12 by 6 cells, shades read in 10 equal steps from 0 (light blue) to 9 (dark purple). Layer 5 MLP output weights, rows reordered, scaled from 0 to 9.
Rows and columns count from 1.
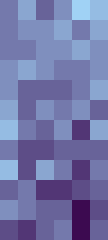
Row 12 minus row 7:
5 3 0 1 2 3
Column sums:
40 52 52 49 60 43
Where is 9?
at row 11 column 5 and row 12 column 5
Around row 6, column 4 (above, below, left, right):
5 3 3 3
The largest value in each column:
6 7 7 7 9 6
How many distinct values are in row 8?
3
